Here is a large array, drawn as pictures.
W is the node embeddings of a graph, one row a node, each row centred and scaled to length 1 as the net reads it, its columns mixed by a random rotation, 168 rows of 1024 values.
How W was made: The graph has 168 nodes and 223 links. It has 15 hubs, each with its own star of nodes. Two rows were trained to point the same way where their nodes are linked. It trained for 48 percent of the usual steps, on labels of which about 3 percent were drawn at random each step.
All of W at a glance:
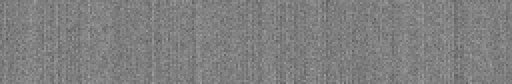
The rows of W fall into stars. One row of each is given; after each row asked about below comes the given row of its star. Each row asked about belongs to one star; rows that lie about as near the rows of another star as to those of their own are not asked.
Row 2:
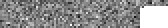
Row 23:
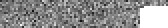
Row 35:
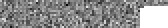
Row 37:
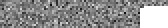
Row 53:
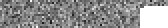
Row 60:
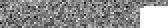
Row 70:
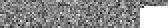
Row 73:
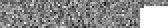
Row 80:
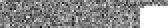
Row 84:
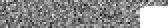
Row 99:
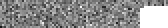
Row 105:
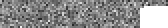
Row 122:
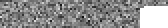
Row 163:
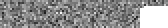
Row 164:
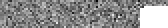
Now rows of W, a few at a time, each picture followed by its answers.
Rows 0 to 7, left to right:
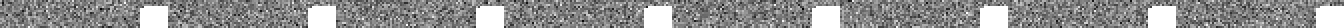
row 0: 53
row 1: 2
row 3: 164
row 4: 35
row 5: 53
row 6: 37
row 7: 2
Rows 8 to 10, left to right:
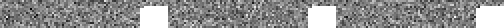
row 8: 35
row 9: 105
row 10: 164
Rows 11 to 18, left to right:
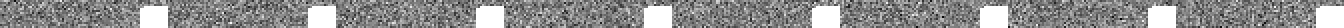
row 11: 84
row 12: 122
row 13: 60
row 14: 60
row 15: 84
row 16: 163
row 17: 99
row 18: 23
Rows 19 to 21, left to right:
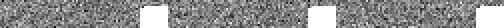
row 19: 122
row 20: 122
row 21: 53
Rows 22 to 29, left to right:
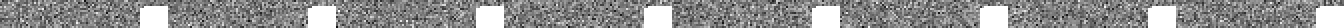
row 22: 37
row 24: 2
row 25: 60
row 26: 35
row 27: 73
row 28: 105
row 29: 73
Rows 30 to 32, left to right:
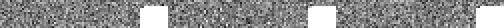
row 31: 84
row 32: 70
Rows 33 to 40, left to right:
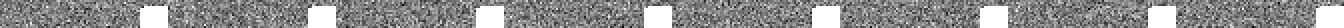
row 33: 53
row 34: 105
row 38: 164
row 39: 37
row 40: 73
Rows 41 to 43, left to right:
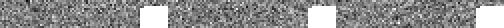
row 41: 53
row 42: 99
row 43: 122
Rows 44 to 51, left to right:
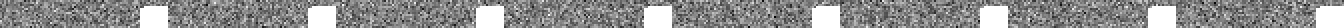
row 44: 164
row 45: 23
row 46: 163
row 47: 60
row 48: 60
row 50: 80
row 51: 23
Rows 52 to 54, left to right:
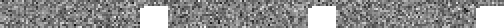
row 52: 37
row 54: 60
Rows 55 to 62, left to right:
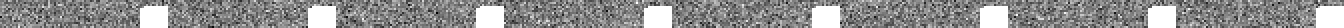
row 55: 2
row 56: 2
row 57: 2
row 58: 80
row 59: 84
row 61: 163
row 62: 73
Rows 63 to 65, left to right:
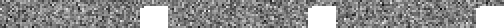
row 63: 60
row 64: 84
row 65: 80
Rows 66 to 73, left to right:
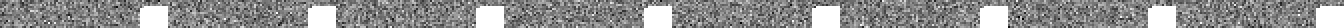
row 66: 73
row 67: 53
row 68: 23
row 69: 164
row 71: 23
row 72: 99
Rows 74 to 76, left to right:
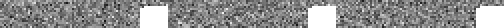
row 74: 60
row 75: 122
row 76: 105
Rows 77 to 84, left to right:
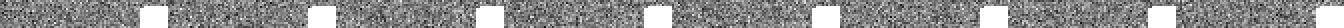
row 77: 73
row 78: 73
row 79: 23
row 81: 80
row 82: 84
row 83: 105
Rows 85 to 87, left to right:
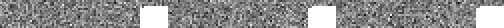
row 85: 2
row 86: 23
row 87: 84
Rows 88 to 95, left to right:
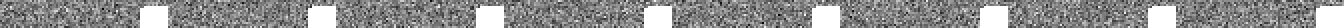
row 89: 164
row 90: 164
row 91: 84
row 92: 164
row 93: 60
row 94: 70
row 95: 35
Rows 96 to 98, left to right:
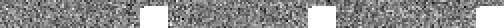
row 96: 70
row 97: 99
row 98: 35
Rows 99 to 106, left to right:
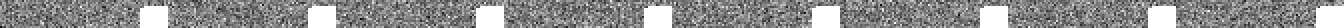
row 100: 53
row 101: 164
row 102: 164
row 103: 163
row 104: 37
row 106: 122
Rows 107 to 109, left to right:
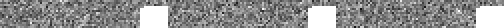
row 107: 35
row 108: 35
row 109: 23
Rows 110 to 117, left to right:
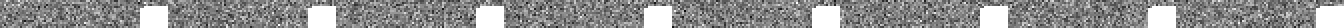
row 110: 60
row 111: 80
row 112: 164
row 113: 80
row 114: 2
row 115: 53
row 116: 23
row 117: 122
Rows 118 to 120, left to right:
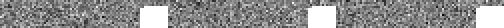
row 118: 105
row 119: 2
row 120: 163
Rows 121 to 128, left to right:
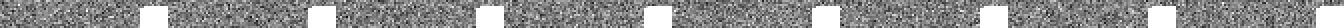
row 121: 60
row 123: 99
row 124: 163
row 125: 2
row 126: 23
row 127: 84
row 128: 163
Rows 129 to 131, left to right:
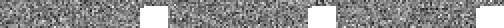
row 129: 105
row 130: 163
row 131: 53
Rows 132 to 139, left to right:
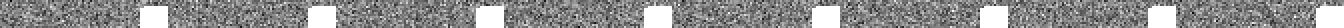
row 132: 163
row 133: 23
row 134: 70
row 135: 23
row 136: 163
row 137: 99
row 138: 99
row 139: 164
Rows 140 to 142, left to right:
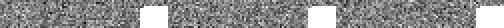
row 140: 105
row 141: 23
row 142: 164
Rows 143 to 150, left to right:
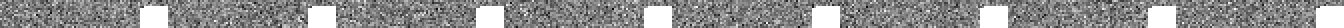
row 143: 99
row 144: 70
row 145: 105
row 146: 80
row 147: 73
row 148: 60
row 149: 35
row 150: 37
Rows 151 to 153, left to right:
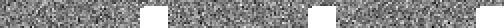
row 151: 84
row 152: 53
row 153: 105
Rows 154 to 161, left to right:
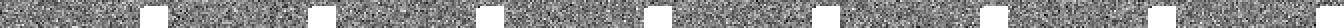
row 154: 53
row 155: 60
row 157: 163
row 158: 37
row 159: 73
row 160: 70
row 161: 53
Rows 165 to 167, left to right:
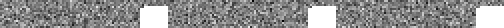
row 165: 105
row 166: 37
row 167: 53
